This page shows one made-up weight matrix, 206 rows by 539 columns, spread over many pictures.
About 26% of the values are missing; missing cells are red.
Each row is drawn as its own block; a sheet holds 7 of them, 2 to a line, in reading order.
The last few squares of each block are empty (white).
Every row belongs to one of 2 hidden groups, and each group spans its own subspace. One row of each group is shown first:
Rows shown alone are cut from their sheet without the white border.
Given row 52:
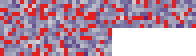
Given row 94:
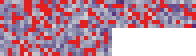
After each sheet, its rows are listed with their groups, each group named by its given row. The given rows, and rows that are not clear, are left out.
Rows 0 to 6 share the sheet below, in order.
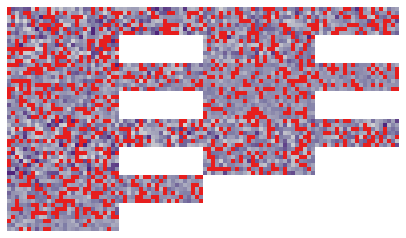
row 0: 52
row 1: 94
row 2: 94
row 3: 94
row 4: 52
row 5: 94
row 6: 52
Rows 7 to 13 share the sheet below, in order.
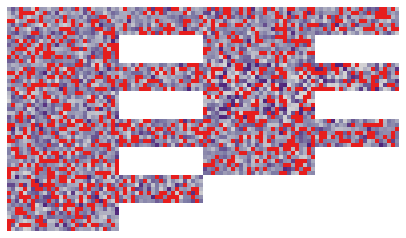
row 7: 52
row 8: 94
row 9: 94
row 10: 52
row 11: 52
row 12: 52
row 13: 52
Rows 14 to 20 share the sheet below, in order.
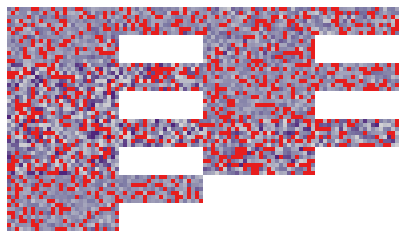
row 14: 52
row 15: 94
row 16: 94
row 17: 52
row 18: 94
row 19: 94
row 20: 94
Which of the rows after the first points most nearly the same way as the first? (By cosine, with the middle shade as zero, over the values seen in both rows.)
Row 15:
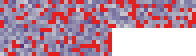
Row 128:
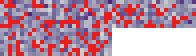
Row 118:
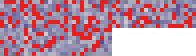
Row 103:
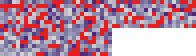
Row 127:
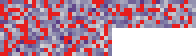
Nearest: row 103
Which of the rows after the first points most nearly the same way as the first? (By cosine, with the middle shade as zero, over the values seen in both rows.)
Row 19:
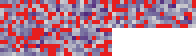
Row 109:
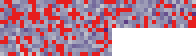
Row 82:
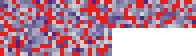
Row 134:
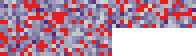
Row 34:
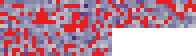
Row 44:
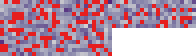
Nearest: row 34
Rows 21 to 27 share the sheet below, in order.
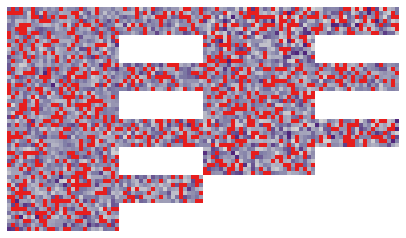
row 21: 52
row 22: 94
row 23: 94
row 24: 52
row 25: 52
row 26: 94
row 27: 52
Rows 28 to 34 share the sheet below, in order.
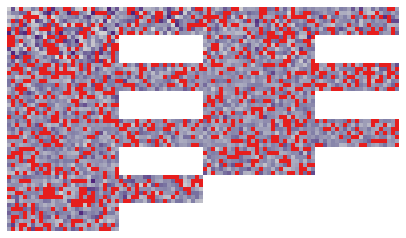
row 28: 52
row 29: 94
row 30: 52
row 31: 94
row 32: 52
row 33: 94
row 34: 94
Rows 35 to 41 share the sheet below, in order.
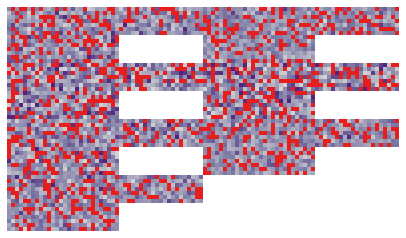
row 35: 52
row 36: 52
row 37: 52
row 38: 52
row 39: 52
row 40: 52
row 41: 52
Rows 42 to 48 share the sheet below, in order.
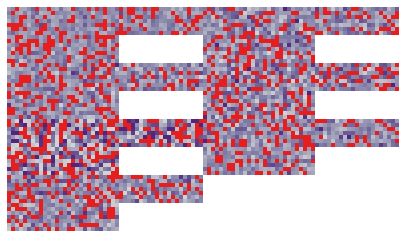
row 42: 94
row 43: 52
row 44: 94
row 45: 94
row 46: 52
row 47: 52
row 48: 52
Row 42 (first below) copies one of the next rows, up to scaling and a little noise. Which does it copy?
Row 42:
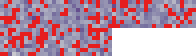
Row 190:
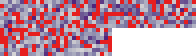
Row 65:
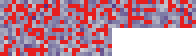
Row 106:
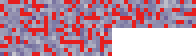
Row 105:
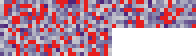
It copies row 65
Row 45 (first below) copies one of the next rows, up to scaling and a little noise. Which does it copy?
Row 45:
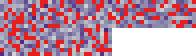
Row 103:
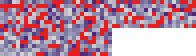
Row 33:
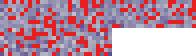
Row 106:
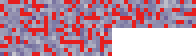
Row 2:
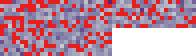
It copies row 106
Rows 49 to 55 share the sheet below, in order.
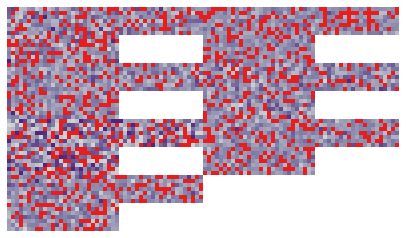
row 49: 94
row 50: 94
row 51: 94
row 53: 94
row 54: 52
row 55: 52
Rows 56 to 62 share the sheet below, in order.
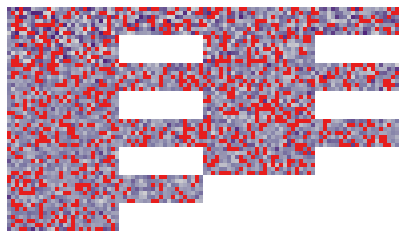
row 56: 52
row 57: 94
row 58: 94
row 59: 94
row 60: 52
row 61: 52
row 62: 94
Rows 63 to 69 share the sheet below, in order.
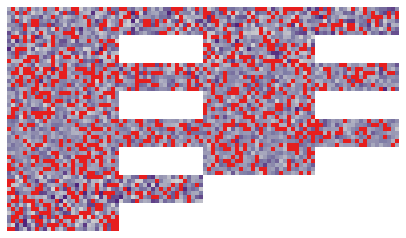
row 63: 52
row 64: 52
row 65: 94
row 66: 94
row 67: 94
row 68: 94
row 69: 94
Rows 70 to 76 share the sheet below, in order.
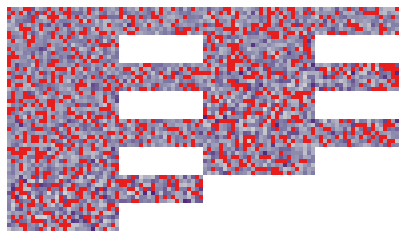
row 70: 52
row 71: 52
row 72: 52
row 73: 94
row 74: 94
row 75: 94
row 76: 52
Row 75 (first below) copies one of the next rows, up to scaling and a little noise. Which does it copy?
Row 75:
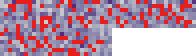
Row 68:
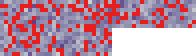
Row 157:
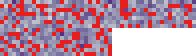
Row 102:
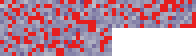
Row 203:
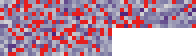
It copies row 157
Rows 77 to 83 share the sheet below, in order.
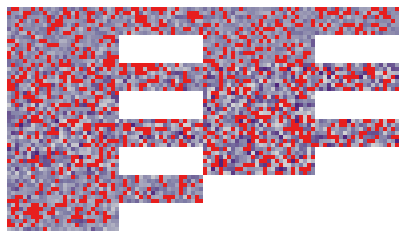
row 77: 52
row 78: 52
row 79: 52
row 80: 52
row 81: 94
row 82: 94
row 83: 52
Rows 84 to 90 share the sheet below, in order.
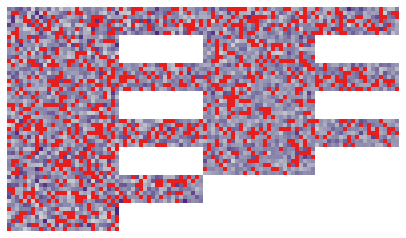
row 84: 52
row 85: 52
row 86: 94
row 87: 94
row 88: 94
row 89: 52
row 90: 52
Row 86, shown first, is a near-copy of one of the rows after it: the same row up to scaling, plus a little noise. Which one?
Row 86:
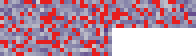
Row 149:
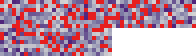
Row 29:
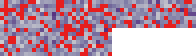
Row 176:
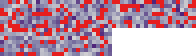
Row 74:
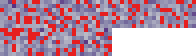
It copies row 29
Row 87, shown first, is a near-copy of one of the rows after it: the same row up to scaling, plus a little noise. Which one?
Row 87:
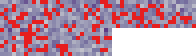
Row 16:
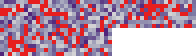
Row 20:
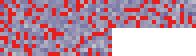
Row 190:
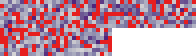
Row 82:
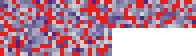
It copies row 190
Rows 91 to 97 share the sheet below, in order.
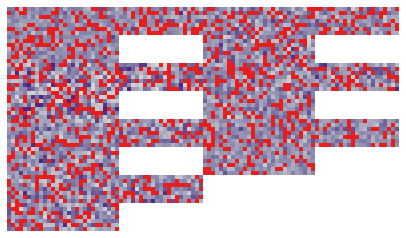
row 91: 94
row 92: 94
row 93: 52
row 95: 94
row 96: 94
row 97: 94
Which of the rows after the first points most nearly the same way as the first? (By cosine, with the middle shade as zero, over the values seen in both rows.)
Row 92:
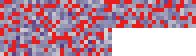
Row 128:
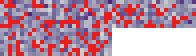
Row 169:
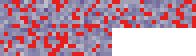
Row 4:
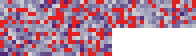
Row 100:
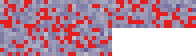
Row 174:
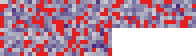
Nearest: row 100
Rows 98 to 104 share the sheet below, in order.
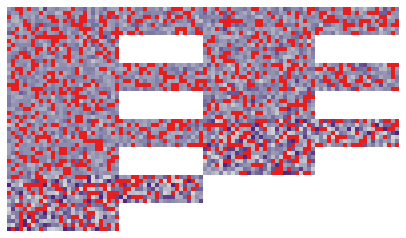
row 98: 94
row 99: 52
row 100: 94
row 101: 52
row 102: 94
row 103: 94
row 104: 94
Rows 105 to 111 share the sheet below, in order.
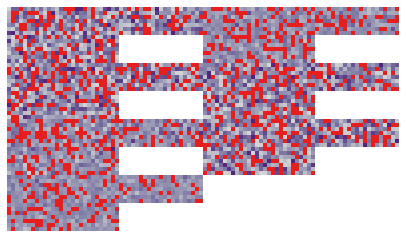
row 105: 94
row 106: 94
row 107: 52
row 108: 52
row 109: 94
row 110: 94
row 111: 52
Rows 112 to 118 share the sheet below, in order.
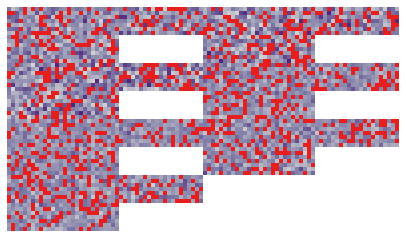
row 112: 52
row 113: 52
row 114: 94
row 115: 52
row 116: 52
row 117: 94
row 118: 94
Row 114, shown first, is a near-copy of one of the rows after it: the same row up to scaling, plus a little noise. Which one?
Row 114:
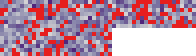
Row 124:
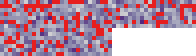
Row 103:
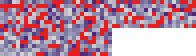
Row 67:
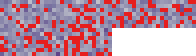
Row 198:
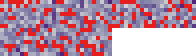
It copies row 124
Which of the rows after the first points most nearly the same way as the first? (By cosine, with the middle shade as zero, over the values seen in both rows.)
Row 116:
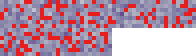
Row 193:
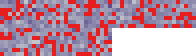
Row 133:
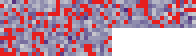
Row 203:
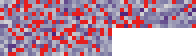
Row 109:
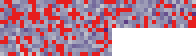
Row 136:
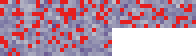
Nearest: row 136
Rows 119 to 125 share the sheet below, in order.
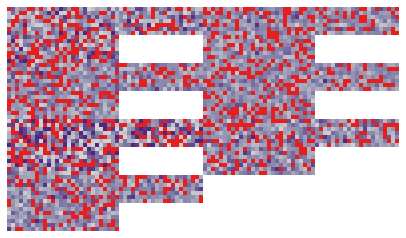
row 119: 52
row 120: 94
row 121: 52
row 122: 52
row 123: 94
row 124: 94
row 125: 94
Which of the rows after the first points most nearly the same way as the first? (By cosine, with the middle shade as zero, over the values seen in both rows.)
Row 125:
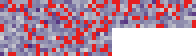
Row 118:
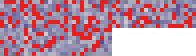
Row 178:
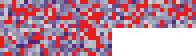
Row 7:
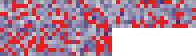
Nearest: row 178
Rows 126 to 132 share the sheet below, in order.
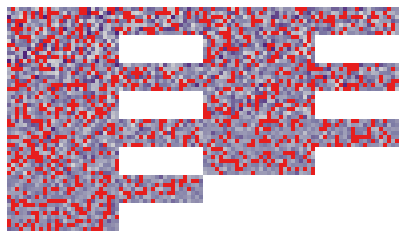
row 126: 94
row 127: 94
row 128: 94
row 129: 94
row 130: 52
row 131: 52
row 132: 94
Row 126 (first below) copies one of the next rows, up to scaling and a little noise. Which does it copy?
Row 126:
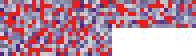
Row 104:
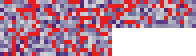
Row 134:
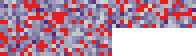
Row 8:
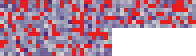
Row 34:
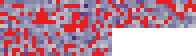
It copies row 104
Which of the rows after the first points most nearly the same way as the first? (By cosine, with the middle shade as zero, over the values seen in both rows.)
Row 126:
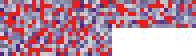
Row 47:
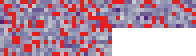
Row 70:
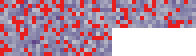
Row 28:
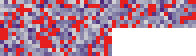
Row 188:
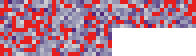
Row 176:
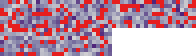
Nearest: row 47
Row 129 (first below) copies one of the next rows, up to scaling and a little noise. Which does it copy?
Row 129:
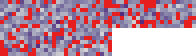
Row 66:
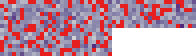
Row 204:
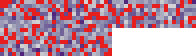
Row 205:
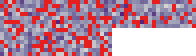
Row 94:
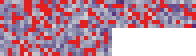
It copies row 205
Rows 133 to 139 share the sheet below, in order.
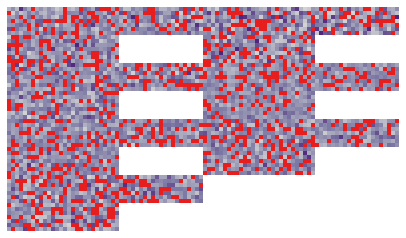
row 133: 94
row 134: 94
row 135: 94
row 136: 52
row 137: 94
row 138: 94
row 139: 52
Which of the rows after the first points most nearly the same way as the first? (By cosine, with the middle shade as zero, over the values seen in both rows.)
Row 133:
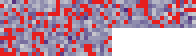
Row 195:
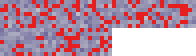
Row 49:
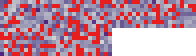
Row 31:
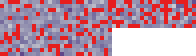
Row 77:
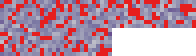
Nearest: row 31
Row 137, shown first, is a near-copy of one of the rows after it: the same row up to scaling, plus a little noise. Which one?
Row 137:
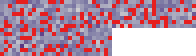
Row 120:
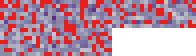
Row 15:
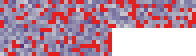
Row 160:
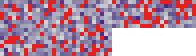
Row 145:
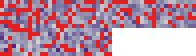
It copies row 15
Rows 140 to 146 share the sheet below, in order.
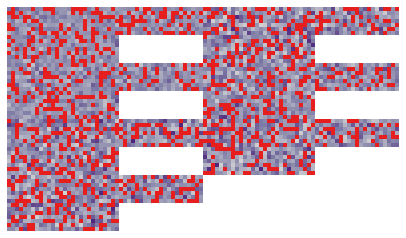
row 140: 52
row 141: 52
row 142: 52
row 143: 52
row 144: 94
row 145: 94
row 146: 52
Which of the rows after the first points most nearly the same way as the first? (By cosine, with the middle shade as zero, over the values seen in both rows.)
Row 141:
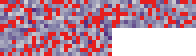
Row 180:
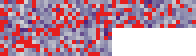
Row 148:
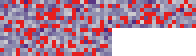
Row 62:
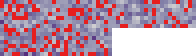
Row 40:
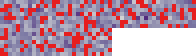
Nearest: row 180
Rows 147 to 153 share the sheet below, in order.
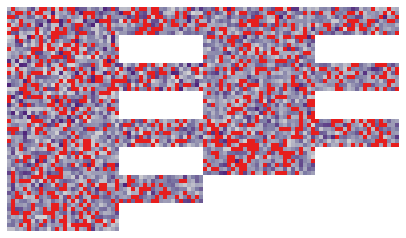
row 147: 94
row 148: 94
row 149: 94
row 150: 94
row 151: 52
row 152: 52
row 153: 52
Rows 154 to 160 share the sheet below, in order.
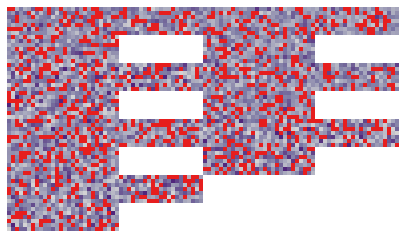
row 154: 52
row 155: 52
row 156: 52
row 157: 94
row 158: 52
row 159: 94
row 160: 94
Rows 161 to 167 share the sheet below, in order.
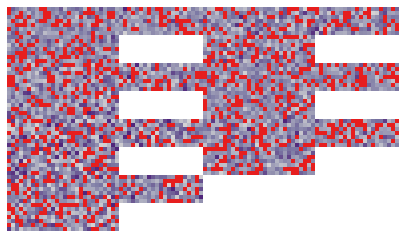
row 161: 94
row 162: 94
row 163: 52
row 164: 94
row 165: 52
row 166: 52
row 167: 94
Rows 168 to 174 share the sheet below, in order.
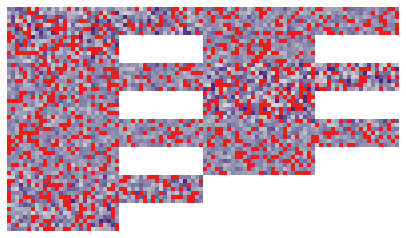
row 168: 52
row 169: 52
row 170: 52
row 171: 94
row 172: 52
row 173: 94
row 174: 94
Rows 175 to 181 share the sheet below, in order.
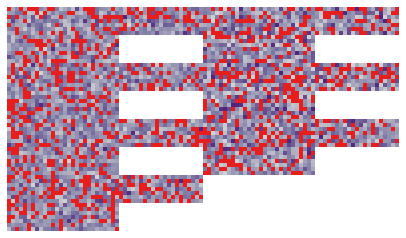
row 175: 52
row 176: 94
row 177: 52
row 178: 52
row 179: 94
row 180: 52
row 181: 94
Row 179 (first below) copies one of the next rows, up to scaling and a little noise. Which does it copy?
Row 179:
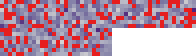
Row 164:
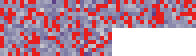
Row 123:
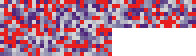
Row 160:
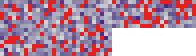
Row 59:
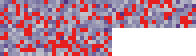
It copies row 123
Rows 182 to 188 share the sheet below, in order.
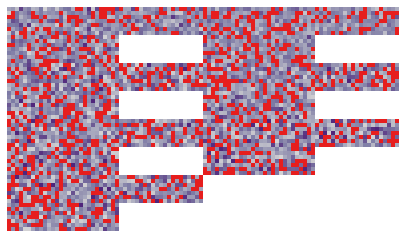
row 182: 94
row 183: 94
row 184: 52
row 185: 52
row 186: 52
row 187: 52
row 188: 52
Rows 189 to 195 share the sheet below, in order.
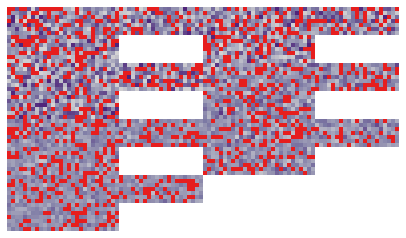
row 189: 52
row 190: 94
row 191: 52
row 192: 94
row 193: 52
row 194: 94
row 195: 94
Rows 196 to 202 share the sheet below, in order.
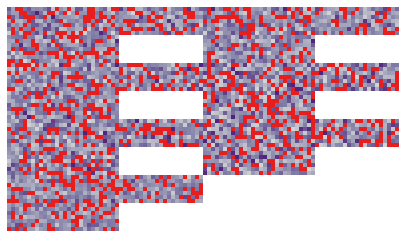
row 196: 52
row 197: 52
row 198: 94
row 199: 52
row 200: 52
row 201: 94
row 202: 52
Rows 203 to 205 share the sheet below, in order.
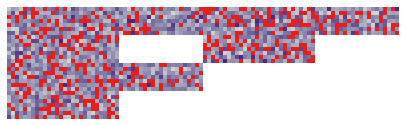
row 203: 94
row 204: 94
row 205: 94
